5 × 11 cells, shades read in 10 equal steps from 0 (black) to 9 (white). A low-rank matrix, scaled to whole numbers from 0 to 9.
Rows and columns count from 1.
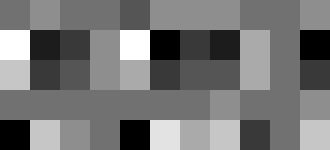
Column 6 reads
5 0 2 4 8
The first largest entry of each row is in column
2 1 1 8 6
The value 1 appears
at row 2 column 2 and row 2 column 8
